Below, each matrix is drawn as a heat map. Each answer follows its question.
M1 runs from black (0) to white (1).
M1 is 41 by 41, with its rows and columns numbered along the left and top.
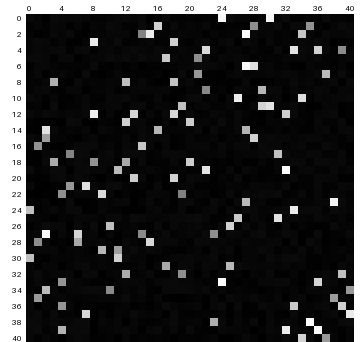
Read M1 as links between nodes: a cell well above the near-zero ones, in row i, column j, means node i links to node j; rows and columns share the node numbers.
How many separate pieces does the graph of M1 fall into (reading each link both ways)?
2
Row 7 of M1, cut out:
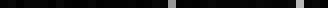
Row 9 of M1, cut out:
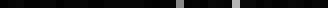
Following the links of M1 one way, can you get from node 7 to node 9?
no
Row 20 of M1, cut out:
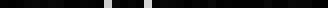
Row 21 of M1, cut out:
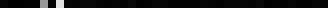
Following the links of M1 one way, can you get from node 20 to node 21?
no
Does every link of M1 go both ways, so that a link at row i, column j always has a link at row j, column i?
yes
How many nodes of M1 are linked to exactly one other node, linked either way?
0
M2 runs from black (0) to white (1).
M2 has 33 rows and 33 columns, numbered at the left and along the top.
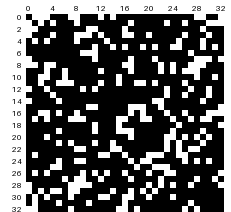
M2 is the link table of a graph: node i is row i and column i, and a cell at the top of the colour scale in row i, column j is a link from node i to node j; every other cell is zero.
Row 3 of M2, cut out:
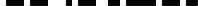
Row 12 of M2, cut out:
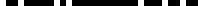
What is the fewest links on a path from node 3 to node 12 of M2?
1
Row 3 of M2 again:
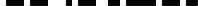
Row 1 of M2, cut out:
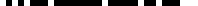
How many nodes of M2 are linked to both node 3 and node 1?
6
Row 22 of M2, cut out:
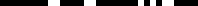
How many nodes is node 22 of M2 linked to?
8
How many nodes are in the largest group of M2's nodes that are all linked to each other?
4
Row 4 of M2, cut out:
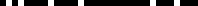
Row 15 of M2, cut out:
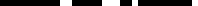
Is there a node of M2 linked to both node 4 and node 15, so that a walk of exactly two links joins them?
no
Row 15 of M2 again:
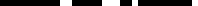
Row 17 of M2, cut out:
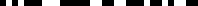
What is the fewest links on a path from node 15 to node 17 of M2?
1
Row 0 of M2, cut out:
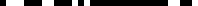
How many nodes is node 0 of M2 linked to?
10
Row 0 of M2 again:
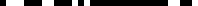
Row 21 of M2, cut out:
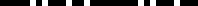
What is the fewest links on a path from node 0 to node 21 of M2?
2
